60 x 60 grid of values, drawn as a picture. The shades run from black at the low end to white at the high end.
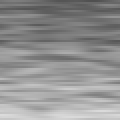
Slope: up to the bottom. Average level on the scale: 60%. Calmest part: top middle. Grain: streaks across.
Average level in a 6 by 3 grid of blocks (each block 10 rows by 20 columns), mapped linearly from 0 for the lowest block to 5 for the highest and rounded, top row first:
1 0 0
1 1 1
2 2 2
3 3 3
4 4 3
5 5 5
